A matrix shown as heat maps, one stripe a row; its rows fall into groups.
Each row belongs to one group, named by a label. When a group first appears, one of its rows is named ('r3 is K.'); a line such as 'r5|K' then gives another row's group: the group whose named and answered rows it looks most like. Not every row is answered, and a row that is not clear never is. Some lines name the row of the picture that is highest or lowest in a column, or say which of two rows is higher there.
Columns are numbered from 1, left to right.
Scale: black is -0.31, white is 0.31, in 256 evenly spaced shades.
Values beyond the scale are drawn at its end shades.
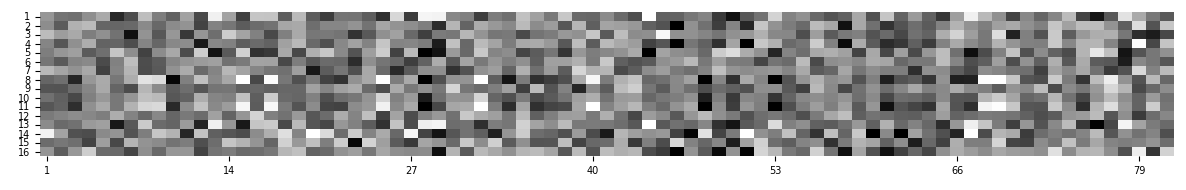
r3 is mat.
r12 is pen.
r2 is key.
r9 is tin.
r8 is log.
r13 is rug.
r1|rug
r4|key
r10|log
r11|log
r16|key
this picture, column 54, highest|14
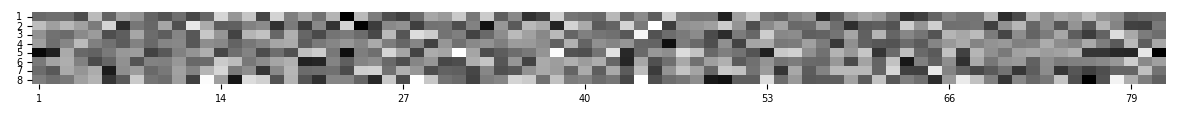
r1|mat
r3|rug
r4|key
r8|rug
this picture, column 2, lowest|5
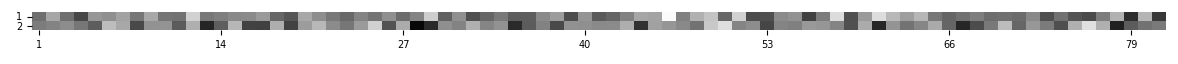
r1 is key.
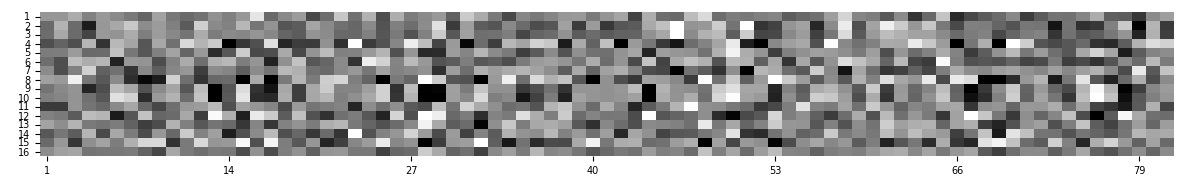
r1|pen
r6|pen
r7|key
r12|rug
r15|log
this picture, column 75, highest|8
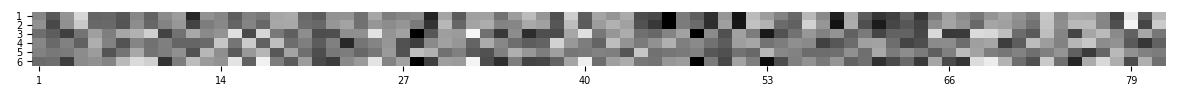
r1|key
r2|key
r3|log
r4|mat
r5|rug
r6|log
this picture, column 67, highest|5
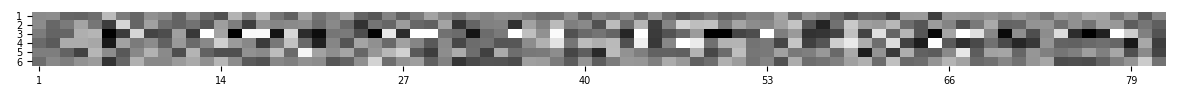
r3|rug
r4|pen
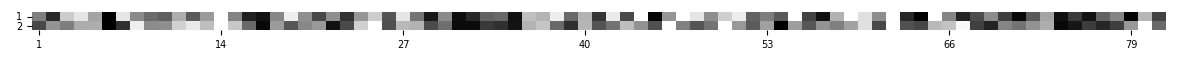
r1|pen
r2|pen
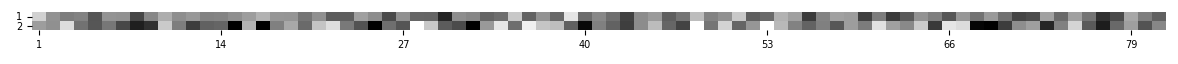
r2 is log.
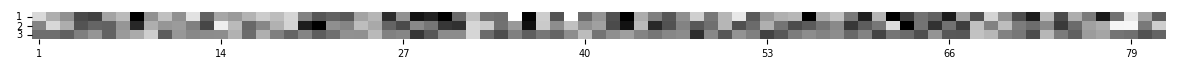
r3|log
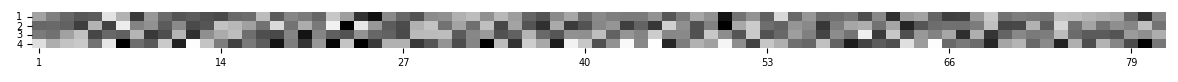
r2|mat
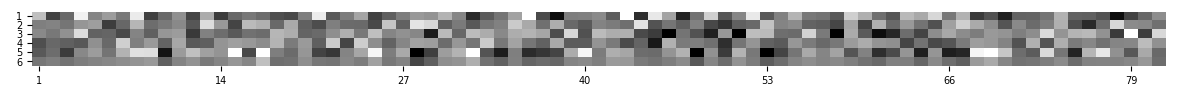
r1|tin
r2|rug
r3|key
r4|mat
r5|log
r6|log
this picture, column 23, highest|3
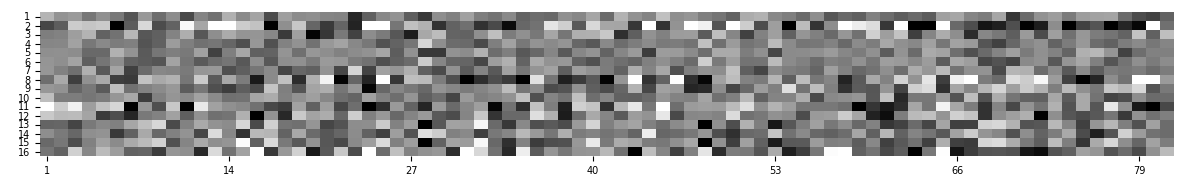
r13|log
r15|log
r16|pen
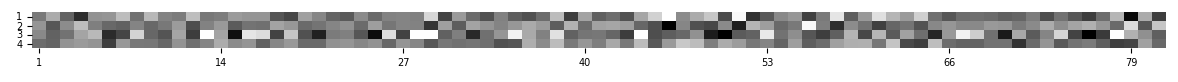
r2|key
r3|rug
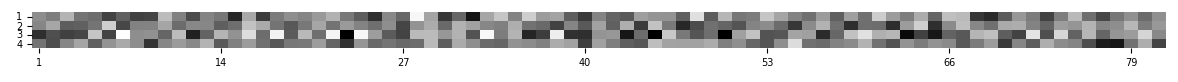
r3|mat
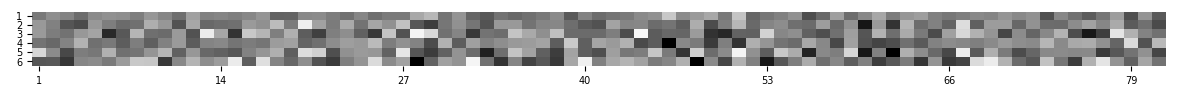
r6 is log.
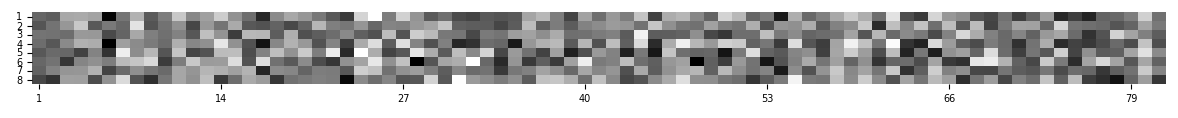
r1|pen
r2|tin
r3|rug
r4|pen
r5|mat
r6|log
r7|pen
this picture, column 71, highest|2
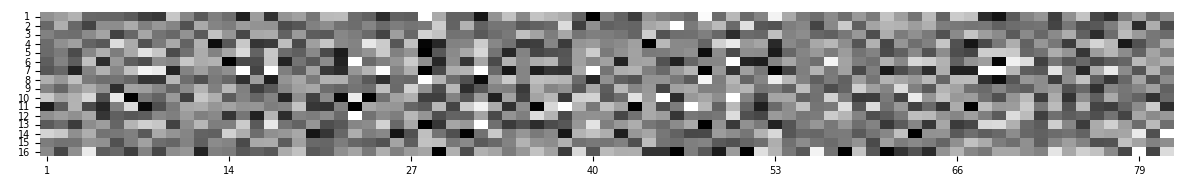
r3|rug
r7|log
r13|log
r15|rug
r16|key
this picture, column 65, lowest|11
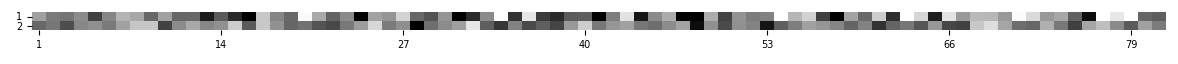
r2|log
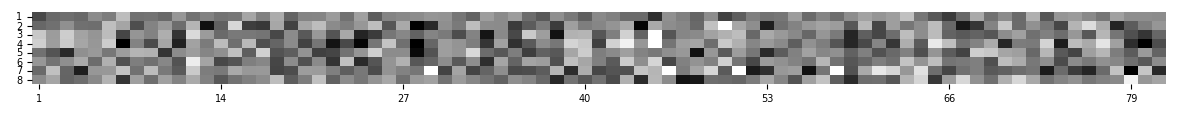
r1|mat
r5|log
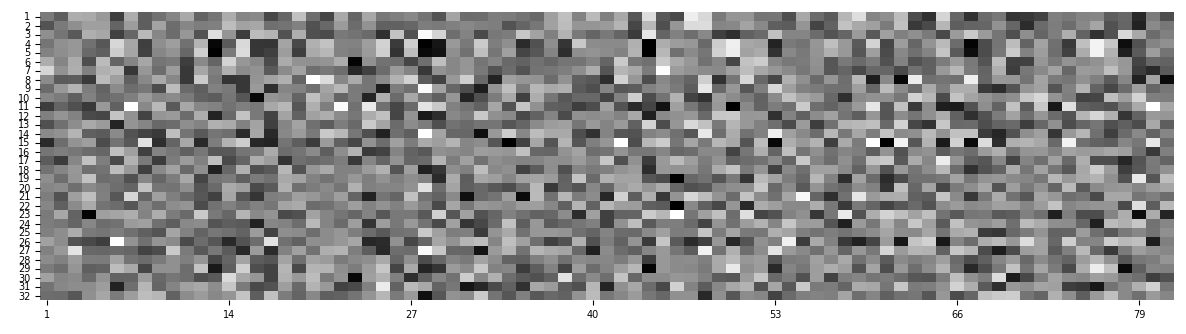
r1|pen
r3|rug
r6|mat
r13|pen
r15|tin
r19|key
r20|tin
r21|pen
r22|key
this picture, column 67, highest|8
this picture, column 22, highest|11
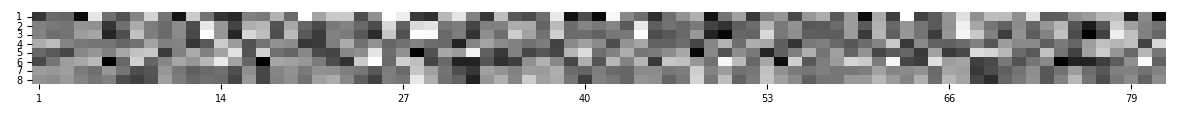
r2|rug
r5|log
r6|pen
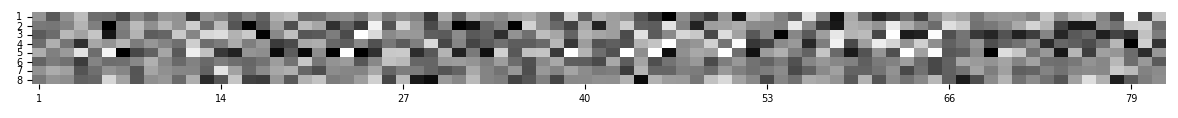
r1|key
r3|pen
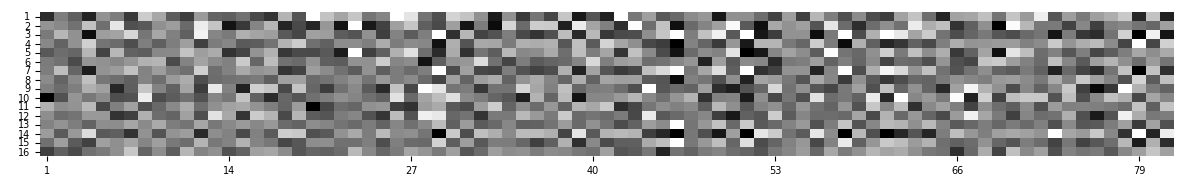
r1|tin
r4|key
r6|log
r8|key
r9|rug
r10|tin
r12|rug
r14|key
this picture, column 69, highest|6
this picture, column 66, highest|10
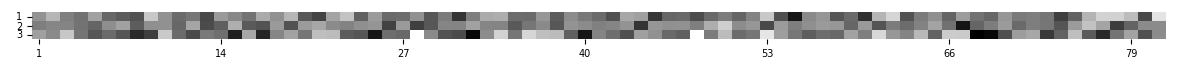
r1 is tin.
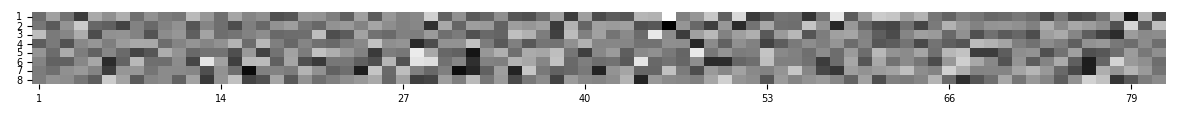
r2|key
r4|log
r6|rug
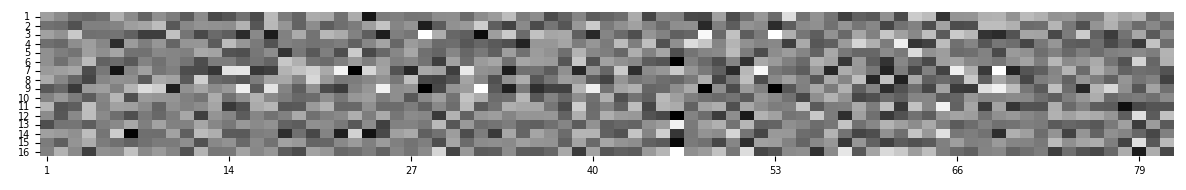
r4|pen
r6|key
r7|mat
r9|log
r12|key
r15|key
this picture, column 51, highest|16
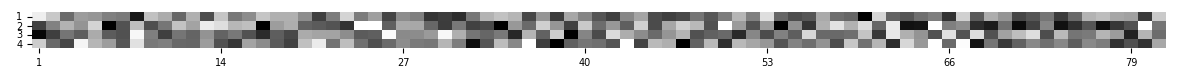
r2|pen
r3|tin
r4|tin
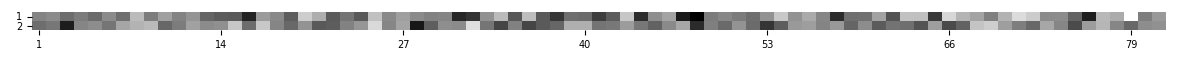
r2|log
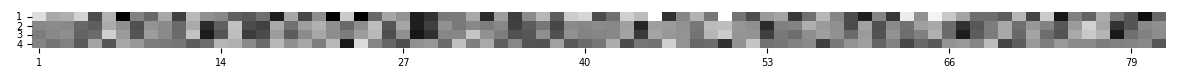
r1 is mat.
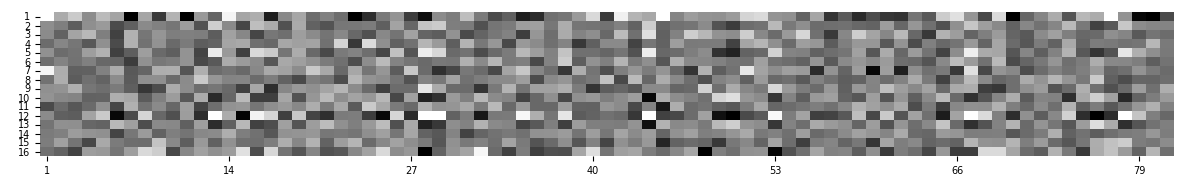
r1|mat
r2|rug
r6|mat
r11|mat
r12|rug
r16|log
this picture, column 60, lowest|7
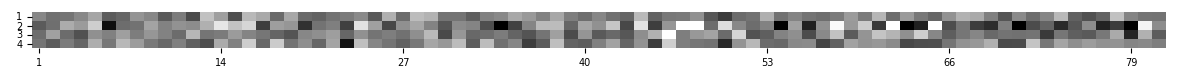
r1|rug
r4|mat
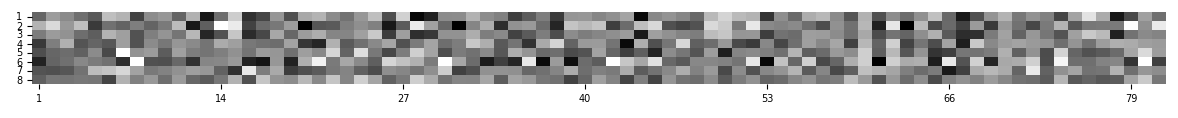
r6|tin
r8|mat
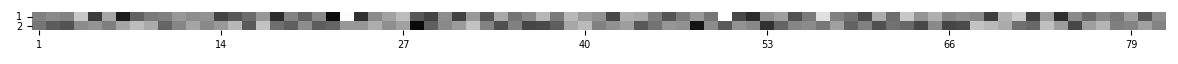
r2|log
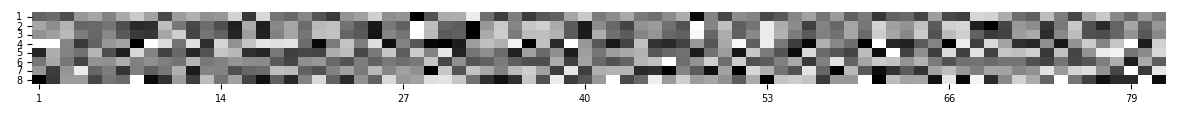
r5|tin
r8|tin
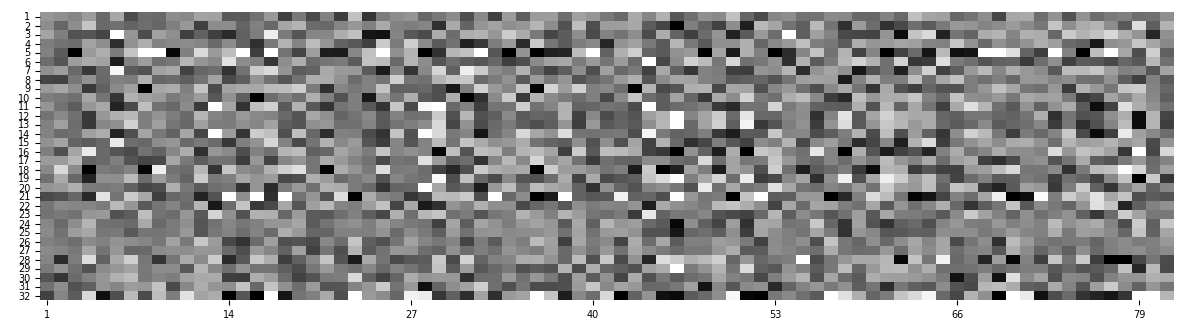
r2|key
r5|log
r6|pen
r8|tin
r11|rug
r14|rug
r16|key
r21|mat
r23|rug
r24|key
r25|key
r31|log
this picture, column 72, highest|21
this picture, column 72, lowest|32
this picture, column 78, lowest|28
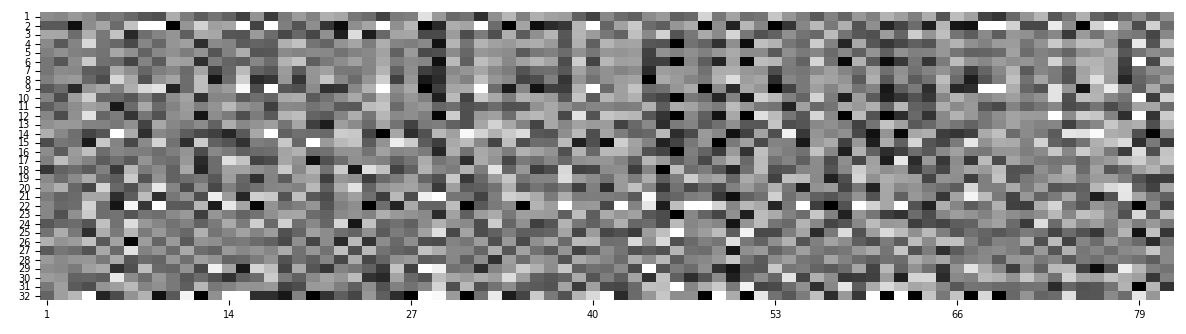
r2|log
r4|key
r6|key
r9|log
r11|pen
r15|tin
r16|key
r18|mat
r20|tin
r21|rug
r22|pen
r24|mat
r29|rug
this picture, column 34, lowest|2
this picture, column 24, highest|18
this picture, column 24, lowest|22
